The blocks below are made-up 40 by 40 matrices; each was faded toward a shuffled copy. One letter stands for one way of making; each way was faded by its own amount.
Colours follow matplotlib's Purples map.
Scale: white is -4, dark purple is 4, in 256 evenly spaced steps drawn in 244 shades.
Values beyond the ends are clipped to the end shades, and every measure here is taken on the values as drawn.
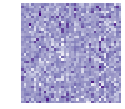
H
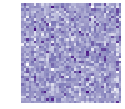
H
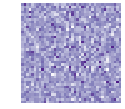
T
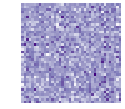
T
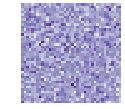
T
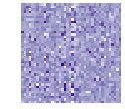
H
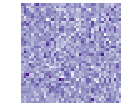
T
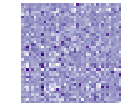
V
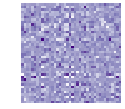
V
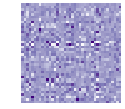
V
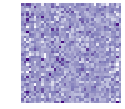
H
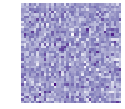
T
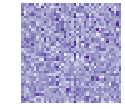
T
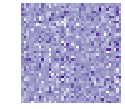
H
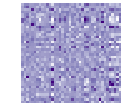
V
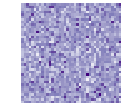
H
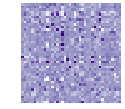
V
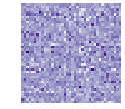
T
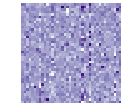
H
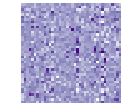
H
